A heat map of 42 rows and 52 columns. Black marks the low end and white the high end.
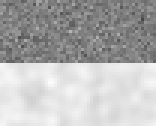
The table splits into 2 rows of 1 panel. Panel 1,1: middling, fine-grained. Panel 2,1: very high, blotchy, faint in contrast.
